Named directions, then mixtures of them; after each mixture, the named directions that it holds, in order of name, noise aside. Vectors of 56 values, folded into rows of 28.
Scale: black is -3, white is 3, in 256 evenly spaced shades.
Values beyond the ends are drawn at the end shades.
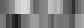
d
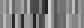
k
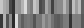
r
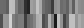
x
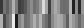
k, r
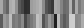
x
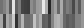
k, r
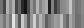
d, k, r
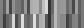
k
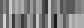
d, k, x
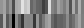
d, k, r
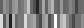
r, x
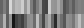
d, k, x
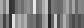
d, k, x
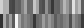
d, r
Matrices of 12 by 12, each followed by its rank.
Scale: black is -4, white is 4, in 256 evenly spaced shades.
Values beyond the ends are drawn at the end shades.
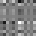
one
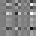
one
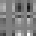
one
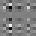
one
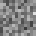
full rank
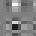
one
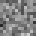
full rank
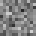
full rank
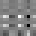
one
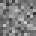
full rank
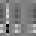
one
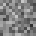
full rank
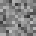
full rank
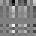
one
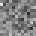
full rank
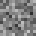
full rank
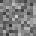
full rank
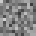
full rank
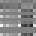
one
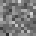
full rank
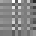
one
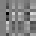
one
